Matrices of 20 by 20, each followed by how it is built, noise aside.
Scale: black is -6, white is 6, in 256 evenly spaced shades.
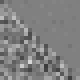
lower triangular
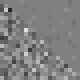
lower triangular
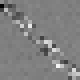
banded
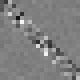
banded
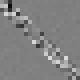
banded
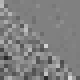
lower triangular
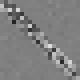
banded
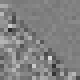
lower triangular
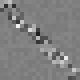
banded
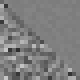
lower triangular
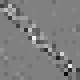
banded
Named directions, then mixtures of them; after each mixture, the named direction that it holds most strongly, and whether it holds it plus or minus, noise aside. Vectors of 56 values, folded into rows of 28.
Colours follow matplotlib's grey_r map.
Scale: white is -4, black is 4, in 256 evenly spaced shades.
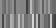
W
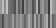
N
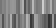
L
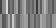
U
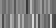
W, plus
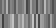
W, plus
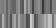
L, minus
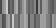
U, plus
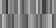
U, minus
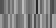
U, plus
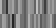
U, minus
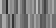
U, minus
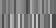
W, plus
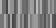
U, minus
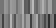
L, plus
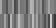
W, plus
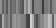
L, minus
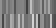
W, plus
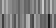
L, plus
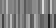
L, plus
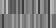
N, plus
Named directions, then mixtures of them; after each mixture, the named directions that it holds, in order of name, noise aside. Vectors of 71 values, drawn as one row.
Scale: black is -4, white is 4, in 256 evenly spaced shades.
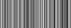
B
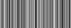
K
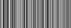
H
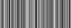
K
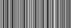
H, K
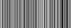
B, K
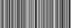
K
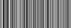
H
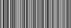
H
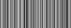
B, H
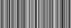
K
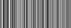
H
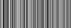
H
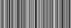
K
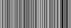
B, K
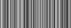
B, H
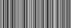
H, K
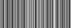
H, K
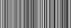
B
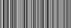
H
